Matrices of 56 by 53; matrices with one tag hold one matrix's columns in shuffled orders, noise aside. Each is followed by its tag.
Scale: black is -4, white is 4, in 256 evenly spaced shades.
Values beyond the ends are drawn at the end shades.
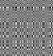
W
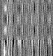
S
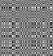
W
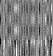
S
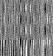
S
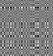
W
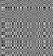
W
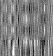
S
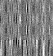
S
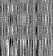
S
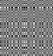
W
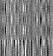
S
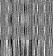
S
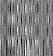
S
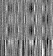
S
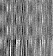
S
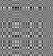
W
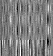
S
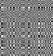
W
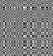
W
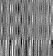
S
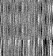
S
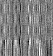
S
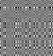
W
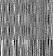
S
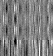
S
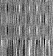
S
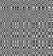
W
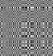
W
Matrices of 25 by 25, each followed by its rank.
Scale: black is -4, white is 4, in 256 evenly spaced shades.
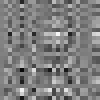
two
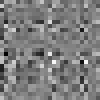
three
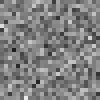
full rank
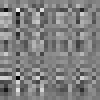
two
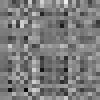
three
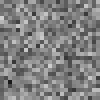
full rank
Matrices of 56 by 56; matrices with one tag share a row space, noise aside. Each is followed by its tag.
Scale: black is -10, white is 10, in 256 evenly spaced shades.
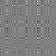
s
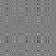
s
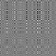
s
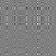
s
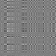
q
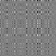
s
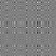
s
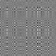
s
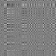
q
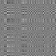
q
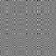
s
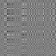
q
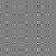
s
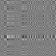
q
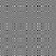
s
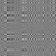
q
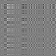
q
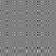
s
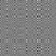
s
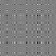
s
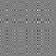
s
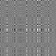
s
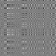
q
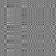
q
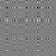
s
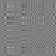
q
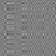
q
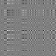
q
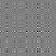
s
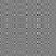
s
